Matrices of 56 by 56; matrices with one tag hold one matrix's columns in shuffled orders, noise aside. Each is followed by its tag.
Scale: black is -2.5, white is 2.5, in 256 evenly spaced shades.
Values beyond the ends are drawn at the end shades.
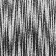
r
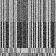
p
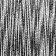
r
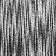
r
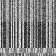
p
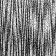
r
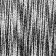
r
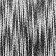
r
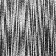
r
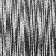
r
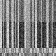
p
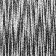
r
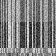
p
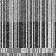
p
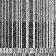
p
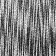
r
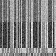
p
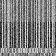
p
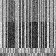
p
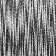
r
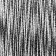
r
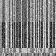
p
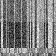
p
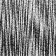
r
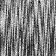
r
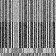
p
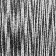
r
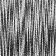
r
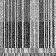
p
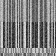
p
